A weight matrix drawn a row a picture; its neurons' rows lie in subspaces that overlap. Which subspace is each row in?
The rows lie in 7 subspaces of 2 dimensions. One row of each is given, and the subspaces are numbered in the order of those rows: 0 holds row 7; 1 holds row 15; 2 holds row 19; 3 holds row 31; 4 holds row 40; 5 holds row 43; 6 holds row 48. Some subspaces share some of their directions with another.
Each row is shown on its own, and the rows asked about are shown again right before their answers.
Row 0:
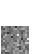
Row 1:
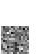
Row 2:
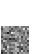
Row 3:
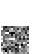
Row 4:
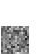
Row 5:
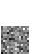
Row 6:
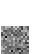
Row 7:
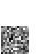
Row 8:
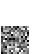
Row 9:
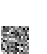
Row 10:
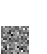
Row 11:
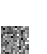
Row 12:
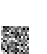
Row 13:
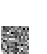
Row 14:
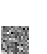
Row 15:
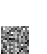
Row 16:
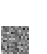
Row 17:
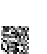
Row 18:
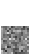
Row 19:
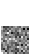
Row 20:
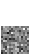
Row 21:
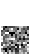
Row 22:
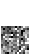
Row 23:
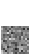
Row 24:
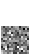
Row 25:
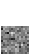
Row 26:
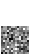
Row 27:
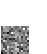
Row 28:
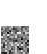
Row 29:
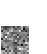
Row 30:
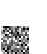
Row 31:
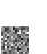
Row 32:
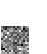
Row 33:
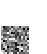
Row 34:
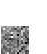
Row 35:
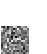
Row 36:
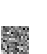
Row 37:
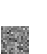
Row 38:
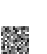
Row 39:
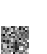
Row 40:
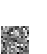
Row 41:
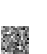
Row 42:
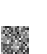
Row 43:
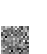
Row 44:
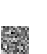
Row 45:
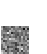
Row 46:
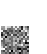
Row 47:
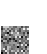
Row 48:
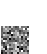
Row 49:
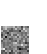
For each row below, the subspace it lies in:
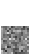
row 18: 4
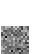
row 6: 5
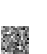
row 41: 1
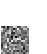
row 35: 0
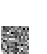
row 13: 1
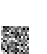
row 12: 2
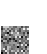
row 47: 2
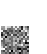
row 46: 5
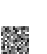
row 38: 3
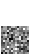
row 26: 0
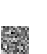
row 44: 0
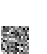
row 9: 4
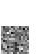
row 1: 2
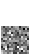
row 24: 6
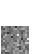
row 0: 1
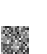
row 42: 2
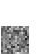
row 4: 4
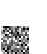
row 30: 2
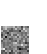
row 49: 5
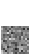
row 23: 4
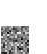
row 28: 3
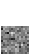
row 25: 6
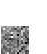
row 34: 1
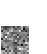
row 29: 5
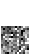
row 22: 1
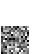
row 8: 5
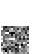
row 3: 6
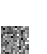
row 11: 1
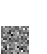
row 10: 6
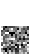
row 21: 6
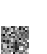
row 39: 2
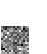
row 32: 5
